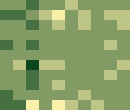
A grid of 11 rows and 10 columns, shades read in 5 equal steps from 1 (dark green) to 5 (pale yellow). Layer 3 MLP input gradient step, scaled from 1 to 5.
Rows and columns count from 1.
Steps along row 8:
same down up same same same same up down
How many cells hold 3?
77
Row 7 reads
3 4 1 4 4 3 3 3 3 4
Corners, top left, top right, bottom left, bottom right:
3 3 2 3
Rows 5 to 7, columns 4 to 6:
3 3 3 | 3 3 3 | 4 4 3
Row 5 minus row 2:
0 1 -1 -1 -2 0 -1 0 0 -1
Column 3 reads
2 3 2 3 2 3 1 2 2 3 5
